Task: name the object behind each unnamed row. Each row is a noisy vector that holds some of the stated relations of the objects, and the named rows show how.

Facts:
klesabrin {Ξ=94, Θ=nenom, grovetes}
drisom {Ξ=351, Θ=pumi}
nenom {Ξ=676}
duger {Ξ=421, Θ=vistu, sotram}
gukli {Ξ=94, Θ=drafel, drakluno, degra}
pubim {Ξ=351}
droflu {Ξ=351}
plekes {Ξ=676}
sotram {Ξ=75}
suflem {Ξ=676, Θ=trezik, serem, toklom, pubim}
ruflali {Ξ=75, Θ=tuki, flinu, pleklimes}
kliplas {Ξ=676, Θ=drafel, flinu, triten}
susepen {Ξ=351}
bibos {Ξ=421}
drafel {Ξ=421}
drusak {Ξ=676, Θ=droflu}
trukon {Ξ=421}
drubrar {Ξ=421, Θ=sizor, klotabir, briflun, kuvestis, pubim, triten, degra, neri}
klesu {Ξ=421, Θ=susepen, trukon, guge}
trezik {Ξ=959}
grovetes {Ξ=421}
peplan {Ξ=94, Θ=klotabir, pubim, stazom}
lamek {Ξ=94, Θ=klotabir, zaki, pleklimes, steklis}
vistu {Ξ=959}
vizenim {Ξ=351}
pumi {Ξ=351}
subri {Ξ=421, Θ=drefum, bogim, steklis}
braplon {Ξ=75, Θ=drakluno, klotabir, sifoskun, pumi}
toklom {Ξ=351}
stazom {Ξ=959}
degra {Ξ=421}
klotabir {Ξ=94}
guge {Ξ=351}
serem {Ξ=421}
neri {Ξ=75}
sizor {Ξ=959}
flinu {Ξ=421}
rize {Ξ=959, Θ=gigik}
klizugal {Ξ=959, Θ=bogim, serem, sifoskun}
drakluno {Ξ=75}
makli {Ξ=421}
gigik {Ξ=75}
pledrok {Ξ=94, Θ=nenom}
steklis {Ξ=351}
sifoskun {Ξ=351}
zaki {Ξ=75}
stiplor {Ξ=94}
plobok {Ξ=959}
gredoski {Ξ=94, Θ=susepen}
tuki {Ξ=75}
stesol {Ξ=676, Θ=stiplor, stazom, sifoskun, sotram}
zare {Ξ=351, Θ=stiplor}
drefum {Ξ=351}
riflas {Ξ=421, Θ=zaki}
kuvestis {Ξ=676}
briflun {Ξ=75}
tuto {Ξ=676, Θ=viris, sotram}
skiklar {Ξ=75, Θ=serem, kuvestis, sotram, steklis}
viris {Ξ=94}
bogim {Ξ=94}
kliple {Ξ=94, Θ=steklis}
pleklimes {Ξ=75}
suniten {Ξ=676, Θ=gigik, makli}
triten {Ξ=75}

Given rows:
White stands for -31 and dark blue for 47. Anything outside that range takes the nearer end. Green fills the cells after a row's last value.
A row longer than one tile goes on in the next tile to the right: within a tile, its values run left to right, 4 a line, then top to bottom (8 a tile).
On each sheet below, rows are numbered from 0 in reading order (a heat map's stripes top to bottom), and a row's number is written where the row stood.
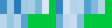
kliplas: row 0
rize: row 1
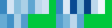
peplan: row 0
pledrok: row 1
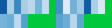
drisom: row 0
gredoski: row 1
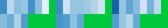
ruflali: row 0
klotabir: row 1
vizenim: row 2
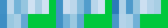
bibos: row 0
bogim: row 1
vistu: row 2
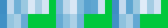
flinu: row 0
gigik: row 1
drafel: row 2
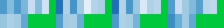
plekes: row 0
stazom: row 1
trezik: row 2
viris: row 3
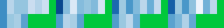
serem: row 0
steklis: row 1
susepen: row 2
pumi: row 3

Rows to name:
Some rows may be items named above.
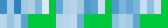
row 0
kliplas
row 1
suniten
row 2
kuvestis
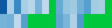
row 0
drisom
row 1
sotram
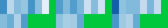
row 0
ruflali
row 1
plekes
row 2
drefum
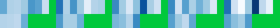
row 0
suniten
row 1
stazom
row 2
skiklar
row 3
klesu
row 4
kliple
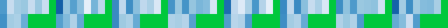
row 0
makli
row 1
pubim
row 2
grovetes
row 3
drusak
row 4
subri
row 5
grovetes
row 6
suflem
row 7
zare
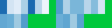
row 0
lamek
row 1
drakluno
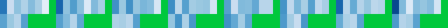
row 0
riflas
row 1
sifoskun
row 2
drusak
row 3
braplon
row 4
stiplor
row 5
duger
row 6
klizugal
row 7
steklis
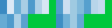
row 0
gukli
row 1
viris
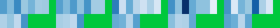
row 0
stesol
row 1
tuto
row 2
drubrar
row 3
nenom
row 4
gredoski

